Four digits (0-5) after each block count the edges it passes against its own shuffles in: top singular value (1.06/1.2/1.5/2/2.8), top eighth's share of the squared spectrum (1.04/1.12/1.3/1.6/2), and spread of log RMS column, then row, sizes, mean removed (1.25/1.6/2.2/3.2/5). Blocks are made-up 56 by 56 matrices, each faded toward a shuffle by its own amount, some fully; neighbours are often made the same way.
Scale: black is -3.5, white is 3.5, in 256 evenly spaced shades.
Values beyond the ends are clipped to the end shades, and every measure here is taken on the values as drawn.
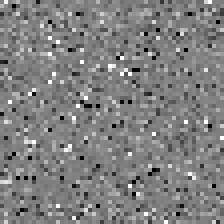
1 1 0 0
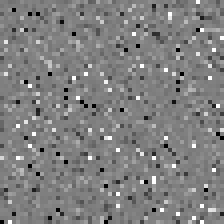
0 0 0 0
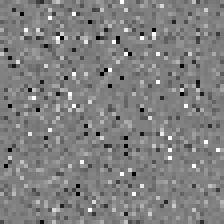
2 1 0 0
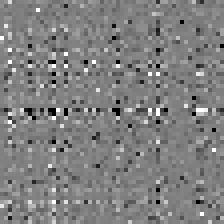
4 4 2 2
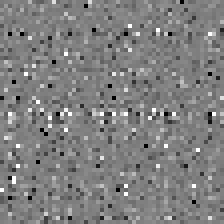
3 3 0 1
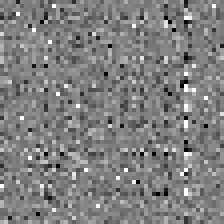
4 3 2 1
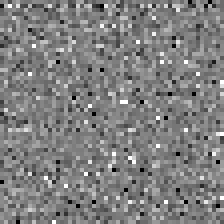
1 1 0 0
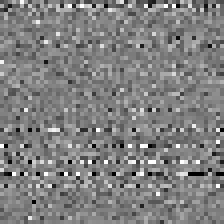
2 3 0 3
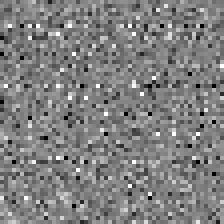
1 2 0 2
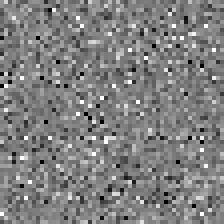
1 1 0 1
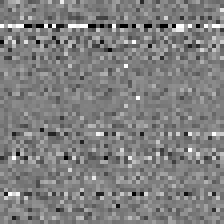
3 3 0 3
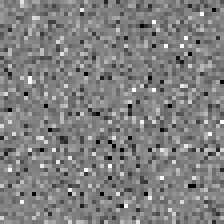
0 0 0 0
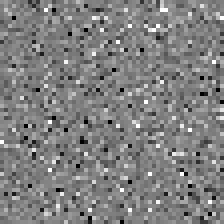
0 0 0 0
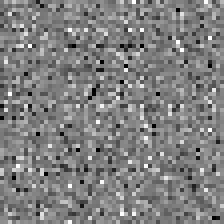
3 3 1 1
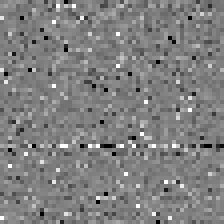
3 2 0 1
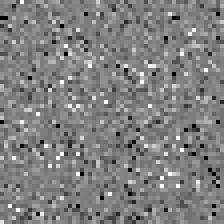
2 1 0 0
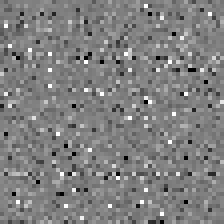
2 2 0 2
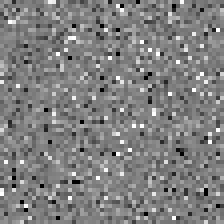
0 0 0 0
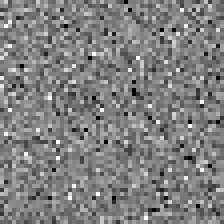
0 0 0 0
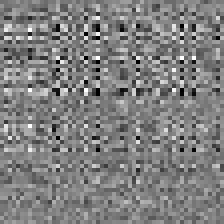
5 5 3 4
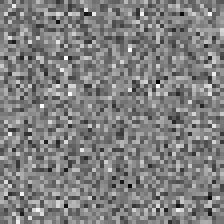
4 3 2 2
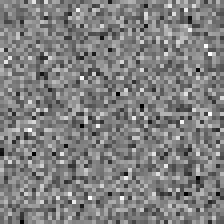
2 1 0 0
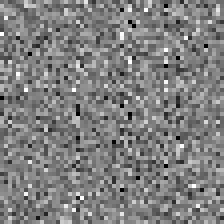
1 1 2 0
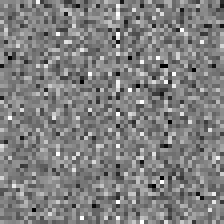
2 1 2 0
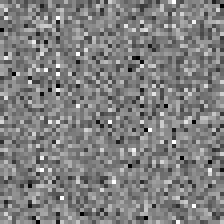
0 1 2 0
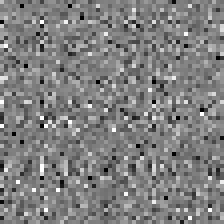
4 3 2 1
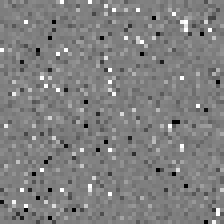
0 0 0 0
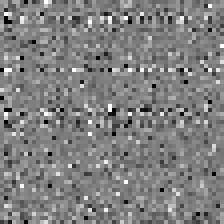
4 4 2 2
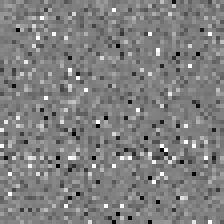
2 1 0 0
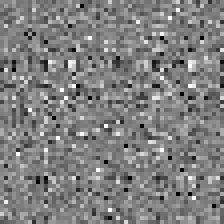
4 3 1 2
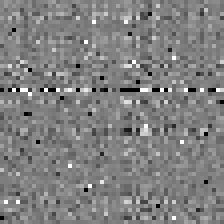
4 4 1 2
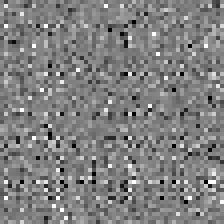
4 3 2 2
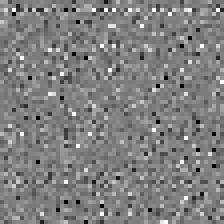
3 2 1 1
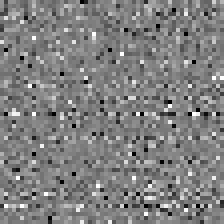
3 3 0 2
